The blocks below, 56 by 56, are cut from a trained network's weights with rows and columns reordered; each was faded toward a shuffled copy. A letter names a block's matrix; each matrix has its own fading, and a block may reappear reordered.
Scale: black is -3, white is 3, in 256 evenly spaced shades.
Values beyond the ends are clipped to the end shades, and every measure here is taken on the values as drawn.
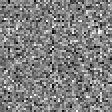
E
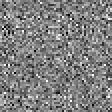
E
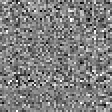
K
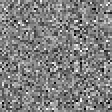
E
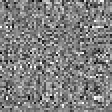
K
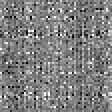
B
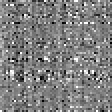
B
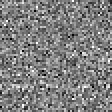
E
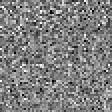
E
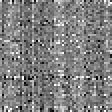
B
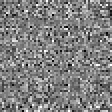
K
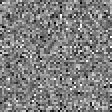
E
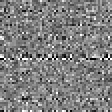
K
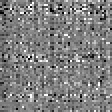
B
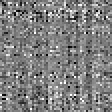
B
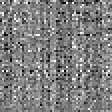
B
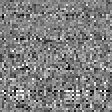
K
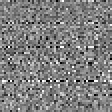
K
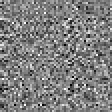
K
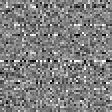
K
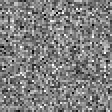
E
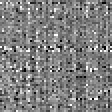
B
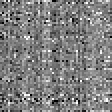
B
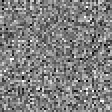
E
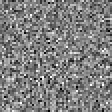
E
